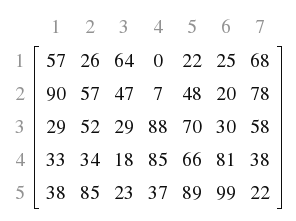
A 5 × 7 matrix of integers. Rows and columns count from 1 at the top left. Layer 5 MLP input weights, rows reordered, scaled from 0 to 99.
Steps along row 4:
up down up down up down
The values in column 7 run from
22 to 78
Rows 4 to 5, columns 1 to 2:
33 34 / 38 85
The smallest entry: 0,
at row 1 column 4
